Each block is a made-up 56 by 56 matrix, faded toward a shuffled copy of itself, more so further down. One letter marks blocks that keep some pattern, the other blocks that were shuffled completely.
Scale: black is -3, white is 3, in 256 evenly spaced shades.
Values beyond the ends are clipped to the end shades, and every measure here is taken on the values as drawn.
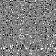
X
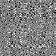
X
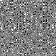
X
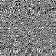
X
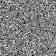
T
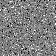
T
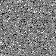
T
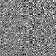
X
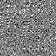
X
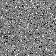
T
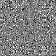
X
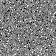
T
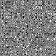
X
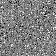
T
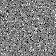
T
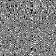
X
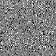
X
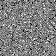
T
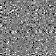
X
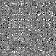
X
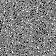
T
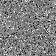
T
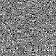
X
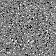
T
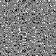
X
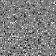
X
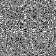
X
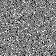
T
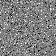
T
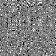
X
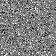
T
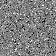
T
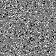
T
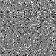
X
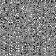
X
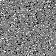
T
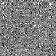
X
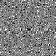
X
